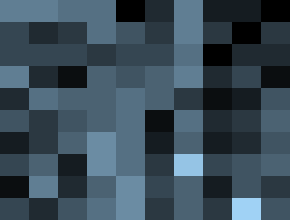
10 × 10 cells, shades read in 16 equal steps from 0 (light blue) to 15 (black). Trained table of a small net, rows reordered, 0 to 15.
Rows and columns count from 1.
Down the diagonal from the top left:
6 12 10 8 7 14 8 10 9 9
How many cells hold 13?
8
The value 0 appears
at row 10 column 9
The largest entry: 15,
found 4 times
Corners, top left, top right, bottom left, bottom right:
6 15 10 9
